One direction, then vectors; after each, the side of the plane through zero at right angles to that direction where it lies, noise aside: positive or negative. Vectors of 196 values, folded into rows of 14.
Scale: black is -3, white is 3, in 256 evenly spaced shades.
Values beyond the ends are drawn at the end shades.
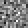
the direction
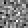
positive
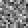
positive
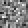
positive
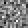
positive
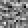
negative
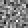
positive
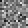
positive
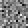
negative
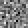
negative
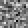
negative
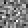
positive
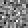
positive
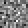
positive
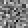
negative
